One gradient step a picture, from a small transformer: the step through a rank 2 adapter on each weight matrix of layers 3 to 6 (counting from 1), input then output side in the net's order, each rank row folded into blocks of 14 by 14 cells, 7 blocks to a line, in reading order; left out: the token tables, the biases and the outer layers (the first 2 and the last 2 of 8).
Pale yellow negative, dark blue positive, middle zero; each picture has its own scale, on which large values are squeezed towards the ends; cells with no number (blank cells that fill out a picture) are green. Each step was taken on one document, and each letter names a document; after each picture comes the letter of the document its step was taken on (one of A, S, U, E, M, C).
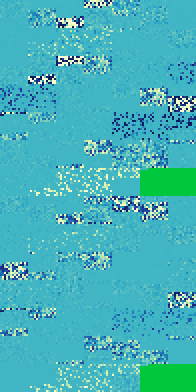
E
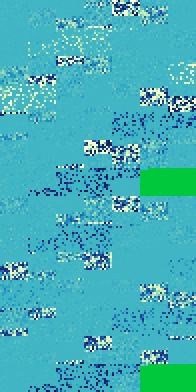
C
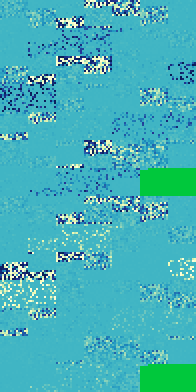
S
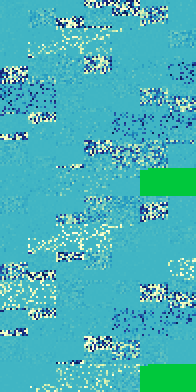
S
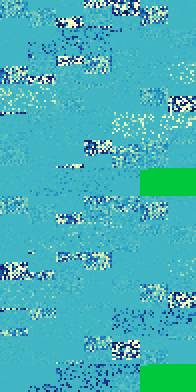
E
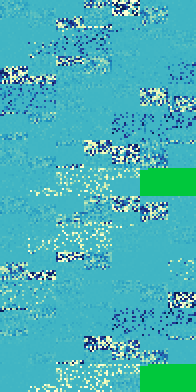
C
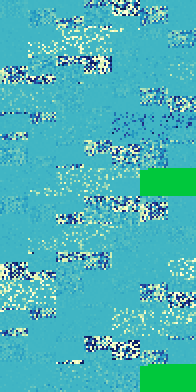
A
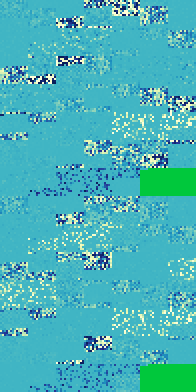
E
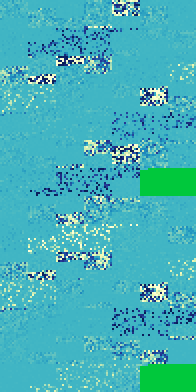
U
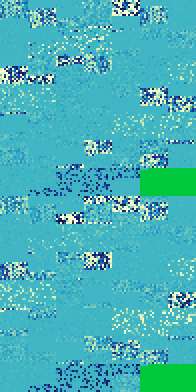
A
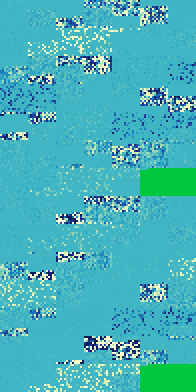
A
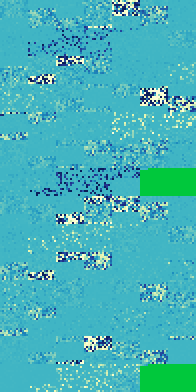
U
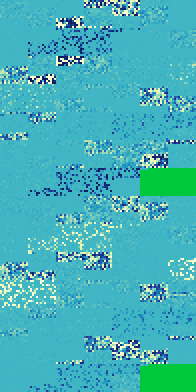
E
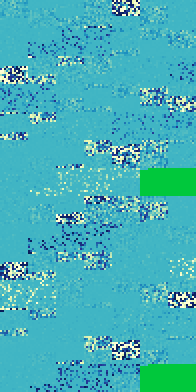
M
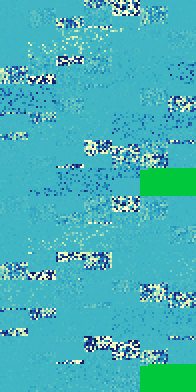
A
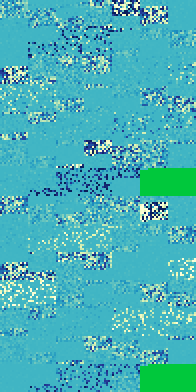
E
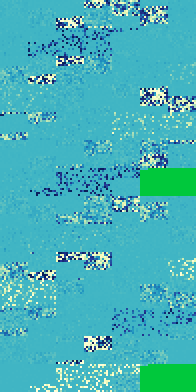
U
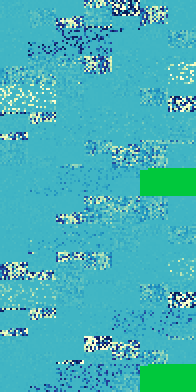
A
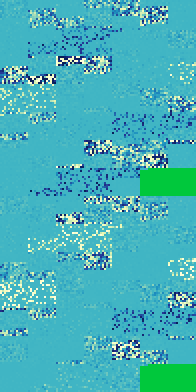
S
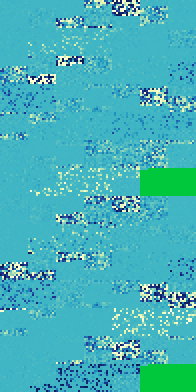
M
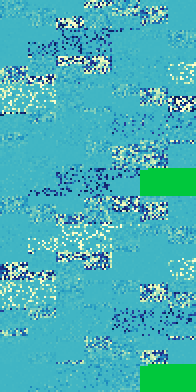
E
